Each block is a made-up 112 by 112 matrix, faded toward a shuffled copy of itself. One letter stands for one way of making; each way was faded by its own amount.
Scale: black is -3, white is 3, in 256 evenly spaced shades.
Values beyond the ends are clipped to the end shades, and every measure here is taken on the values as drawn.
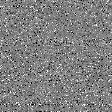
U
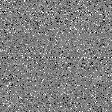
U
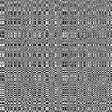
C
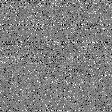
U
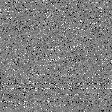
U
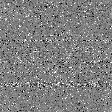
U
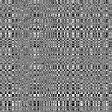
C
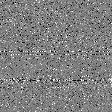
U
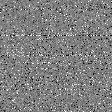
U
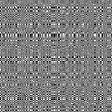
C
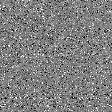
U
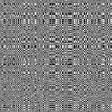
C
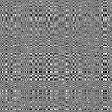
C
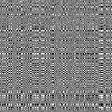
C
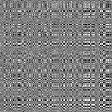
C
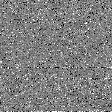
U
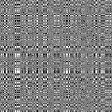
C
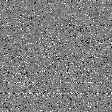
U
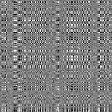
C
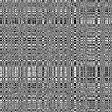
C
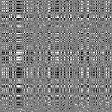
C
